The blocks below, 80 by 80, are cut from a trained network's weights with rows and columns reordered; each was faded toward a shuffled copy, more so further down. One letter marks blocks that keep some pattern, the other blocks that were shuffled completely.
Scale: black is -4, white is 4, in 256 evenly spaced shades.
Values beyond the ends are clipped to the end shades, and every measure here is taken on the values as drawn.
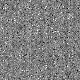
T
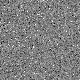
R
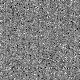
T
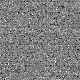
T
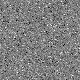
R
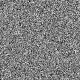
R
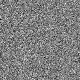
R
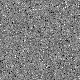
R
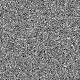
R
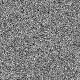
R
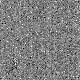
T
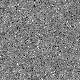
R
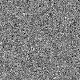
T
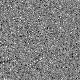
R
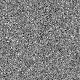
T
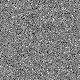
R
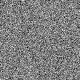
R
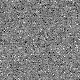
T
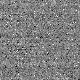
T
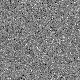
R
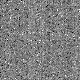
T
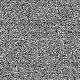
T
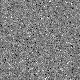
R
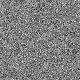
R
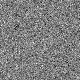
R
